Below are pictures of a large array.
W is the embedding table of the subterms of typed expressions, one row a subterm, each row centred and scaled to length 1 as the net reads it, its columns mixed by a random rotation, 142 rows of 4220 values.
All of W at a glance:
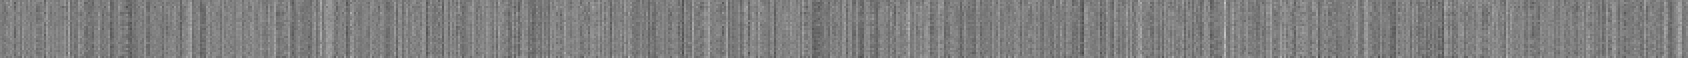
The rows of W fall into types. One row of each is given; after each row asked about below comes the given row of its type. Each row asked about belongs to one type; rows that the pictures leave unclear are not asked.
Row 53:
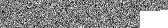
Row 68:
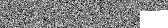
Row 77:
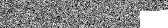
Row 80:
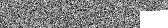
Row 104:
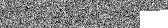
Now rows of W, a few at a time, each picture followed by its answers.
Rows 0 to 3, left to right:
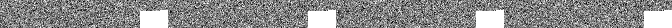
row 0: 80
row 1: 53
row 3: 53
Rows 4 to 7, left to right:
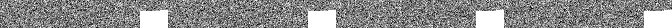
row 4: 80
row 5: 80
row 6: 104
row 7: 104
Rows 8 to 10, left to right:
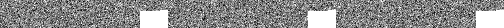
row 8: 80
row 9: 77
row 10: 80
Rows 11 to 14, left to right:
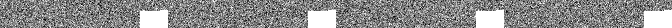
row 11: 68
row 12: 80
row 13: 77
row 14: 53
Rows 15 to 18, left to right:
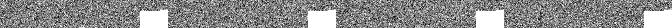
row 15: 104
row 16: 77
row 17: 77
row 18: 104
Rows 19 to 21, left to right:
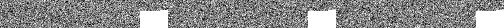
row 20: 80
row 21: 77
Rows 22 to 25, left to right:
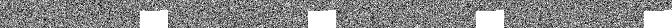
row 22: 68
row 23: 80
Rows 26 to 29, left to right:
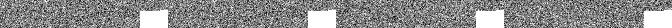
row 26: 80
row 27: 80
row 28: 77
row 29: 68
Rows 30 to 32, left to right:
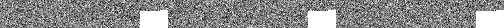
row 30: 104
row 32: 53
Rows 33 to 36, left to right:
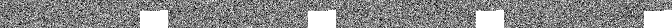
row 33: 68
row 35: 68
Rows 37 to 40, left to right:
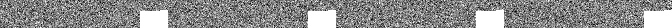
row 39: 77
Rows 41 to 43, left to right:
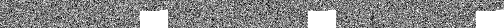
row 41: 77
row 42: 68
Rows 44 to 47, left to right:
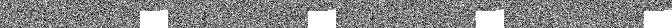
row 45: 104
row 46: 77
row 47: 68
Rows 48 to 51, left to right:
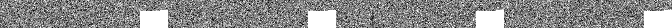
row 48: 80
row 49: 68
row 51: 104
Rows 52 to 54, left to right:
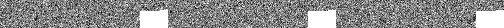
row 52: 77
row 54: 68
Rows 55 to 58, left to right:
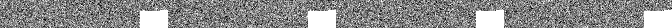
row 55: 68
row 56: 77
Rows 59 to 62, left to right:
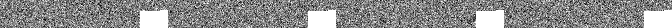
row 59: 68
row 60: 53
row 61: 68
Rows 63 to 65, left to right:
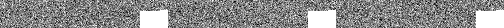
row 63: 104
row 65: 68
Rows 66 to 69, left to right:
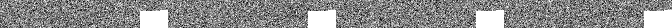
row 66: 80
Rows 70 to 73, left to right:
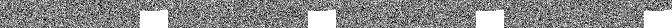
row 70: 68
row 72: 104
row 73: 77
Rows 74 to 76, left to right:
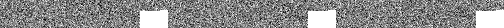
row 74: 68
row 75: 104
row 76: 104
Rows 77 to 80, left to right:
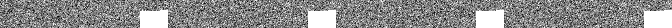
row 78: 80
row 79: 80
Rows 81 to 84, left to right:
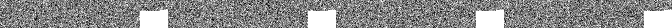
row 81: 77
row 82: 68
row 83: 80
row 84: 104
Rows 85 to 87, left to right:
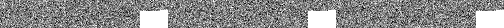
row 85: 104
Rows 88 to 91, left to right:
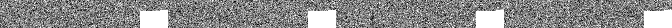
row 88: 80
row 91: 104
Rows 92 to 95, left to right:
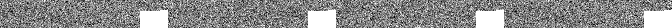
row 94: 104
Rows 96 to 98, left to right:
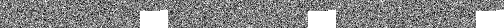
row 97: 53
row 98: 80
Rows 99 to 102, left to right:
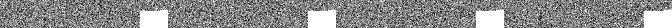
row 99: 68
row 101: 80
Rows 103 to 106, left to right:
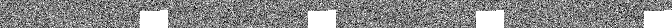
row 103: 68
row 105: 80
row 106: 104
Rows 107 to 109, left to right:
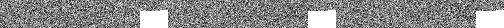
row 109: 104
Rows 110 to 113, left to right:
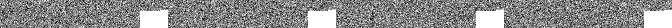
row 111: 80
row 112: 104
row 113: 80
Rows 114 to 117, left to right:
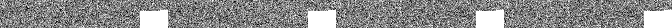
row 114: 104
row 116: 104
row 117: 104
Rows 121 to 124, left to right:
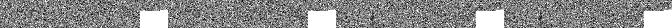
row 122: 104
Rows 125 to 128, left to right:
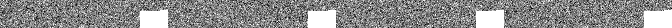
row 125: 77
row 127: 80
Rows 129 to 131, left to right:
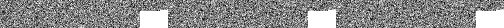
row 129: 53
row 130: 80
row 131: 80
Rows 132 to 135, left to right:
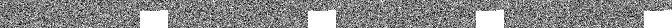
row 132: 68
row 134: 80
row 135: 104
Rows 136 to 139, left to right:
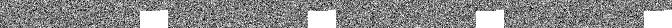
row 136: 80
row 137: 77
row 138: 104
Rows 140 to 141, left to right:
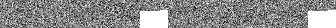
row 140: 104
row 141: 104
